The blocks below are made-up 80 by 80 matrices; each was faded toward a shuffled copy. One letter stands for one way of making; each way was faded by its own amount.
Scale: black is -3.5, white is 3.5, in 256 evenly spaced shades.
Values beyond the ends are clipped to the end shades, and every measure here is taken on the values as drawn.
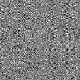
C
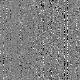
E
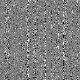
E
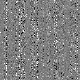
E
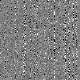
E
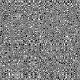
C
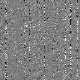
E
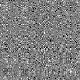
C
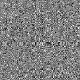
C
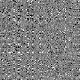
C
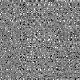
C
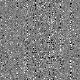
E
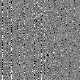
E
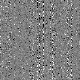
E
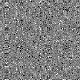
C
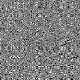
C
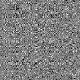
C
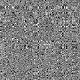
C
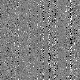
E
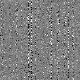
E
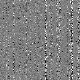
E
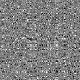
C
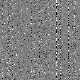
E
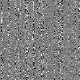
E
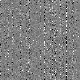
E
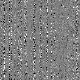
E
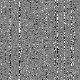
E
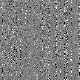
E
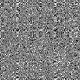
C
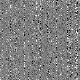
E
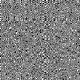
C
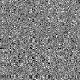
C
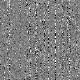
E
